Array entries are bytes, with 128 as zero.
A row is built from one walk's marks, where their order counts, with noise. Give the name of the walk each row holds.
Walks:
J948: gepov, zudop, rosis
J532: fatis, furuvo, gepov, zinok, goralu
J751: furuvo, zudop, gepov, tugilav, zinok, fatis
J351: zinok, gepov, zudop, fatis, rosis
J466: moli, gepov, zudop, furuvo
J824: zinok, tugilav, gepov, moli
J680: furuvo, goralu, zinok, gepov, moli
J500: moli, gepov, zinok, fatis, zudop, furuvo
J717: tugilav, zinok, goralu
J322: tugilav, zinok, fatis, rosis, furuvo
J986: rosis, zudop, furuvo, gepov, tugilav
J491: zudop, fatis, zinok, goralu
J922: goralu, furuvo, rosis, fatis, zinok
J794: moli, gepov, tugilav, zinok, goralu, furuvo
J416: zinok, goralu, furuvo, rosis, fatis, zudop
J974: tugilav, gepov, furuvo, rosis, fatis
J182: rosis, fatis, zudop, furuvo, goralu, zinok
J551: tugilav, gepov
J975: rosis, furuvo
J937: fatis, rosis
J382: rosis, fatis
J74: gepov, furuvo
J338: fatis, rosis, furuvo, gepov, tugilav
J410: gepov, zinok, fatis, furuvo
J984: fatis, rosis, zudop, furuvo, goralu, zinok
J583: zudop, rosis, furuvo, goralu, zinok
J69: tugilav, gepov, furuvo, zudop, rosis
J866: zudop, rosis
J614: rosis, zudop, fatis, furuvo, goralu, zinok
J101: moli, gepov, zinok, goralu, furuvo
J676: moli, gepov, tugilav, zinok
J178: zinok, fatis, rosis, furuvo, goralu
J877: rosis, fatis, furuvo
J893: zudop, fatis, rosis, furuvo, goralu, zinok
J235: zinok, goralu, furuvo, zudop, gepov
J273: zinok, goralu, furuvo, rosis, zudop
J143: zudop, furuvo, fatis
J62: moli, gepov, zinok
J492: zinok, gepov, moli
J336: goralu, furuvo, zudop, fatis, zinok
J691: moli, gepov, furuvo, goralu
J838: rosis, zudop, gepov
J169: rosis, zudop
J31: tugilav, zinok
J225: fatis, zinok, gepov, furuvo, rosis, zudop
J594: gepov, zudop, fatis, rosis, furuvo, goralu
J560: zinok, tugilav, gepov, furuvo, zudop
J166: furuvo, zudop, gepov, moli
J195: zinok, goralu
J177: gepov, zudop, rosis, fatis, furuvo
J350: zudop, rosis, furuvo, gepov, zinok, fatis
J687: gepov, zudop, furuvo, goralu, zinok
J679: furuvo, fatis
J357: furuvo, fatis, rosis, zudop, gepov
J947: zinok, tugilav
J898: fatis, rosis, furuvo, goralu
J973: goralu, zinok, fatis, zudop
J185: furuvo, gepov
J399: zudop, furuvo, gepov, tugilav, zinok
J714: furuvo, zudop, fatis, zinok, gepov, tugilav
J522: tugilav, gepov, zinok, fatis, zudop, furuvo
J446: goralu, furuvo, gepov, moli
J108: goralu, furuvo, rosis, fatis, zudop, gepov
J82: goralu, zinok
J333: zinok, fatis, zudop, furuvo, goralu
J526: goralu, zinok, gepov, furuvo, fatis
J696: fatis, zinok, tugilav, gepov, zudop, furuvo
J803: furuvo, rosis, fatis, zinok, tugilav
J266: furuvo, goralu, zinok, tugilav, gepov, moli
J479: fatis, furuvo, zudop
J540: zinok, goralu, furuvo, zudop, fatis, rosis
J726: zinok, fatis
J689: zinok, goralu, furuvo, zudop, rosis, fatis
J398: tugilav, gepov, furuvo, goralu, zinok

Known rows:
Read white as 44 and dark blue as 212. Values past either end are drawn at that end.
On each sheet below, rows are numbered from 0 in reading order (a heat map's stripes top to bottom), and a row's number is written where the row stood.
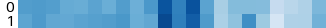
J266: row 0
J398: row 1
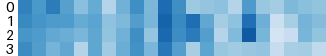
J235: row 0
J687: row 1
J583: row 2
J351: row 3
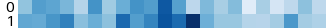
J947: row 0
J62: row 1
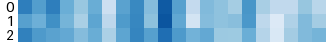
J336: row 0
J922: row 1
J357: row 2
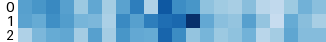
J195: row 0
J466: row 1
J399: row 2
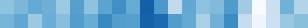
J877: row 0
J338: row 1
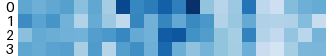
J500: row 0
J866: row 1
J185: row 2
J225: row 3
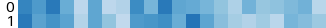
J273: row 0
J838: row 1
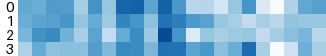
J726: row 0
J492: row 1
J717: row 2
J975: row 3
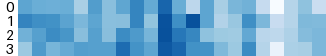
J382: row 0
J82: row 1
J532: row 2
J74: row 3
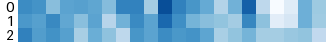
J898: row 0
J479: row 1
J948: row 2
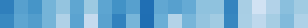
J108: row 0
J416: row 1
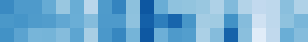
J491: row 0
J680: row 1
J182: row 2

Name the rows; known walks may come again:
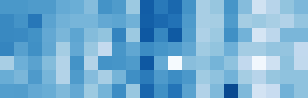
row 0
J680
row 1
J446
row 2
J82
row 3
J948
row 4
J803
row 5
J986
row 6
J583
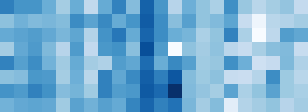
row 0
J540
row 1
J974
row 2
J143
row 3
J31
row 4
J614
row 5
J676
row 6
J101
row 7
J824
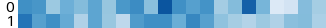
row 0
J893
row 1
J838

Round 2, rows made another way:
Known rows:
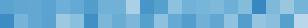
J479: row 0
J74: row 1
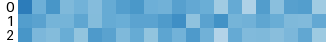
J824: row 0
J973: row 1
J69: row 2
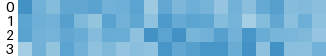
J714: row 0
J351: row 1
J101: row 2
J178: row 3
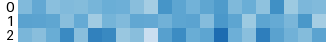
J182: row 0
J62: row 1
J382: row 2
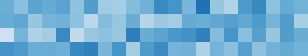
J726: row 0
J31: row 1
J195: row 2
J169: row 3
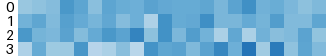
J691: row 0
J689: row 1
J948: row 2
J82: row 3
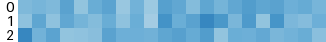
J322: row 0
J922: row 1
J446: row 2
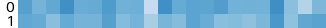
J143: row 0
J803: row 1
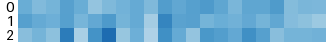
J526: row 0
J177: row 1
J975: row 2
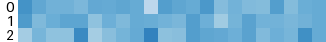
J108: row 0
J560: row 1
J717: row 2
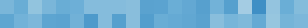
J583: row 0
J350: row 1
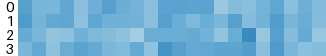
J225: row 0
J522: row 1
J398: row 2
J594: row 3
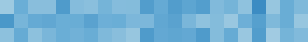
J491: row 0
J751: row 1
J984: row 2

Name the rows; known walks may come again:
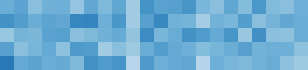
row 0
J416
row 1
J169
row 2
J333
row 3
J974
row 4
J166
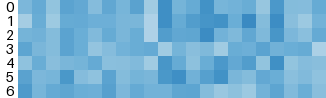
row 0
J540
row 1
J898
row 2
J689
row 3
J676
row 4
J614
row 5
J410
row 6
J751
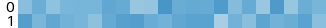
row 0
J984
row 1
J266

